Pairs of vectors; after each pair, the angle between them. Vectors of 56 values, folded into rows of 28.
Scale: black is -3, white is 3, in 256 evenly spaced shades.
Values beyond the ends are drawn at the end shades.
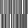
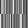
partly aligned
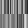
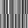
orthogonal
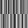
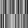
orthogonal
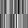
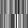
nearly parallel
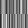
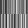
orthogonal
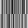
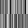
partly opposed
